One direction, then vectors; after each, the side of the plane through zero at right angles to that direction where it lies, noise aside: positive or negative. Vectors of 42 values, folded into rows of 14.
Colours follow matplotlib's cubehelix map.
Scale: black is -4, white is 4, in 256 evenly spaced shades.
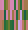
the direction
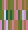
negative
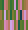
negative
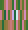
negative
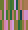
negative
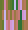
negative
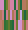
positive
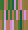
negative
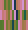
positive
